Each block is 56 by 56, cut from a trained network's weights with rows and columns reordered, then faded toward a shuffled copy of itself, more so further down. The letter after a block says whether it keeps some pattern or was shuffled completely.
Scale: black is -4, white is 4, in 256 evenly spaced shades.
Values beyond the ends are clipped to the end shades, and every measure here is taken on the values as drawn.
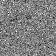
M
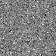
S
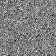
S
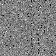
S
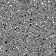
M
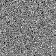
M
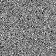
S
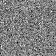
S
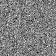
M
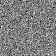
M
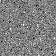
M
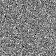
M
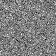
M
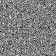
M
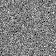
M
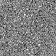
S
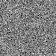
M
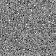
S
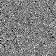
S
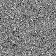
M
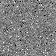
M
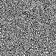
M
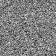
S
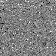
S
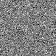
S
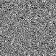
S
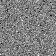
M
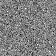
M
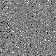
S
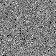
M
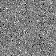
S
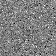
M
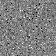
S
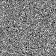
M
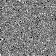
M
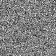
M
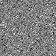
S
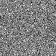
M
